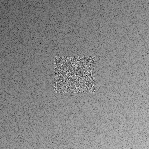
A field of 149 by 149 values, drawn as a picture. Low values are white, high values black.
The top left is the ninth with the highest average. There are no regular stripes. The field climbs toward the top left. In the centre lies a patch that is rougher than the rest.
